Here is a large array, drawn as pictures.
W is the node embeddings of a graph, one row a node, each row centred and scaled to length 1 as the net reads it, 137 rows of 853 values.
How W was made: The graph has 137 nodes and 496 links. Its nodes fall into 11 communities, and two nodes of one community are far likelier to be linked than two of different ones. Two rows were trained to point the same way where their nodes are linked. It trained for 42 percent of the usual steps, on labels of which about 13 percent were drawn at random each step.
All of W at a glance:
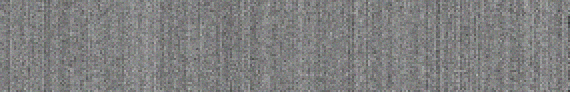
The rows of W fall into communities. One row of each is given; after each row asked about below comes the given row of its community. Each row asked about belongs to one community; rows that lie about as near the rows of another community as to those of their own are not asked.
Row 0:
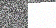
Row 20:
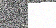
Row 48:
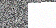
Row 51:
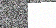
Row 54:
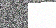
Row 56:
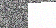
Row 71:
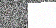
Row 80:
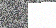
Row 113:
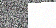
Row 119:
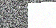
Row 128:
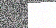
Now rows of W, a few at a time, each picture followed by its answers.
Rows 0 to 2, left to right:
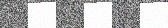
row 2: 0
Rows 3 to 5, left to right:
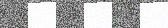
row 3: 48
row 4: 128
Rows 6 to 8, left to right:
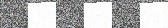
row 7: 20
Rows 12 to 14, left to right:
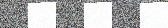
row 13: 48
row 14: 48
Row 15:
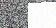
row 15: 54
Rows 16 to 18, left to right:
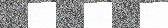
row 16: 0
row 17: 0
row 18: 56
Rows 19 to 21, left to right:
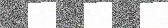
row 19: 80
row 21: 128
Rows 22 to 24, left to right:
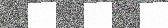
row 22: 80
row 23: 128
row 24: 48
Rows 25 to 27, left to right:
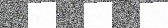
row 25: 71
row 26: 54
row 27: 119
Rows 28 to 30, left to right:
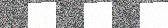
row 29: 48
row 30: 51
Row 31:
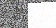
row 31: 56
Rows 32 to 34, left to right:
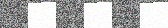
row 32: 113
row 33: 113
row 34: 56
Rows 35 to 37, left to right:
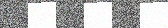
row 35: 48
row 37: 51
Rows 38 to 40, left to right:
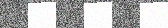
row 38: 119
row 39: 20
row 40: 51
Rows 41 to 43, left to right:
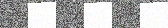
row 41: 71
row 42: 0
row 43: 51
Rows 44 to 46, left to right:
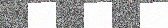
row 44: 71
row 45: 51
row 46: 54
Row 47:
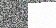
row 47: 56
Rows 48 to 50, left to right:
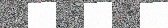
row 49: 71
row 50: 54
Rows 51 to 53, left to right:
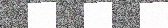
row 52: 51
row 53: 71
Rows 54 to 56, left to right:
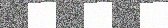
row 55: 0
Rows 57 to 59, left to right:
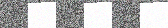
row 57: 51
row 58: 56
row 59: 51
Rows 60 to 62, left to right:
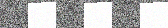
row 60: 80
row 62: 119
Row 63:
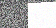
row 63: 128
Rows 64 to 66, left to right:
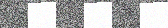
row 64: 48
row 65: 20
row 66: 51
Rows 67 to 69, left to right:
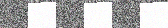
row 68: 54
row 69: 71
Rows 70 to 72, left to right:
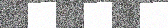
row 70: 54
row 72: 51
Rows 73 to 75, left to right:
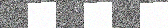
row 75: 80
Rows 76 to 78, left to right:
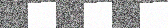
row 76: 71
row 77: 54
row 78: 71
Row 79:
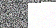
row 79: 119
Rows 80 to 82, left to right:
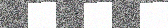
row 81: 56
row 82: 48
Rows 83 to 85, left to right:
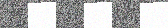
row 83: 51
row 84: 0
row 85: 56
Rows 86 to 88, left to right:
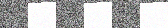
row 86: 113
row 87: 128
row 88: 0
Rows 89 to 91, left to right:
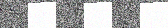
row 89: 128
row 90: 56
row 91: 54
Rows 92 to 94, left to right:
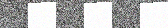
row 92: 56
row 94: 80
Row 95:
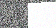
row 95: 128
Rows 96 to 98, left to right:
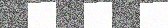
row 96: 48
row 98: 20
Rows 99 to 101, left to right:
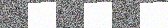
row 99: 0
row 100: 80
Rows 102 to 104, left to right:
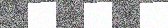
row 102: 20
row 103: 80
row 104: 51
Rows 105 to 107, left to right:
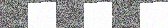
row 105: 80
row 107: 119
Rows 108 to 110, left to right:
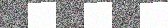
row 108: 20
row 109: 48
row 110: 0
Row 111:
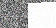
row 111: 113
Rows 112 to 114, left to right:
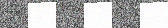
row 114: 48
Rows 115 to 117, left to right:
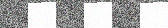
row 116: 20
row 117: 80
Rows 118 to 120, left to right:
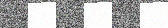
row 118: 56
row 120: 113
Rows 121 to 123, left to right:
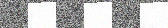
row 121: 113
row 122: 56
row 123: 0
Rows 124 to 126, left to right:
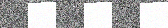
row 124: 48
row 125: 71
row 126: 20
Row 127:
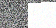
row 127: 113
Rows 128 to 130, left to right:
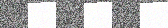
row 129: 113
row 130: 48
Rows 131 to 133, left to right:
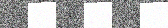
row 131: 0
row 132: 51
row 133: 0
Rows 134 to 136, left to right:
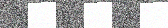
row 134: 0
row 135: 54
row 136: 80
